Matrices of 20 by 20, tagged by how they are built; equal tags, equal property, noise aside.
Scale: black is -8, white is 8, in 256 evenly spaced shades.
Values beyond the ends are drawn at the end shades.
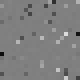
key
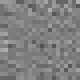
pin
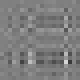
pin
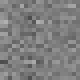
pin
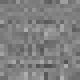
pin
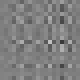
pin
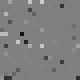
key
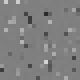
key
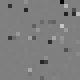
key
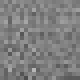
pin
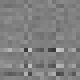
pin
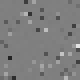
key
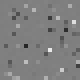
key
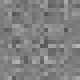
pin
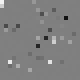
key
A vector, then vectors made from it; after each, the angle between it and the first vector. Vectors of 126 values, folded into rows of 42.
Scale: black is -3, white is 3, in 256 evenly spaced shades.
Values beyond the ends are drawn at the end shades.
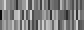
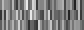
partly aligned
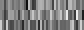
partly opposed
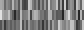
partly opposed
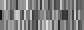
nearly parallel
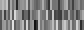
partly aligned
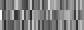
nearly opposite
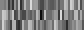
orthogonal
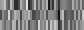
partly aligned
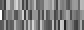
partly opposed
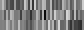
orthogonal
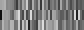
nearly parallel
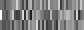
nearly opposite
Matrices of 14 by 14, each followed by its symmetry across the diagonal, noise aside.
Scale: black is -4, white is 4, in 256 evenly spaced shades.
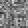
antisymmetric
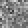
symmetric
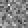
neither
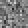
neither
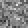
neither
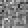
antisymmetric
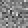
neither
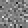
antisymmetric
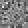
symmetric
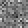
symmetric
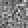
neither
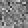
antisymmetric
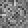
symmetric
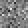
antisymmetric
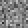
neither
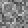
symmetric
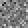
symmetric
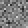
symmetric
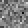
neither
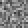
antisymmetric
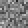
neither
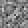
symmetric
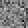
neither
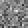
neither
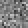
antisymmetric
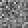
symmetric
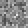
symmetric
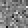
antisymmetric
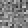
antisymmetric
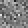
antisymmetric
